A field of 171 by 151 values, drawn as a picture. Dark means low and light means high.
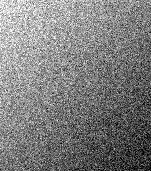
No regular stripes run through it. The halves do not mirror each other. The histogram is bell-shaped. The ninth with the lowest average is the bottom right. The top left is the ninth with the highest average. The field climbs toward the top left.
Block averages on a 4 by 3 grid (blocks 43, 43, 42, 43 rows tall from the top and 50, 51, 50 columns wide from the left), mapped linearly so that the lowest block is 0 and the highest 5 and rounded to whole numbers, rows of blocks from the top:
543 / 432 / 321 / 210
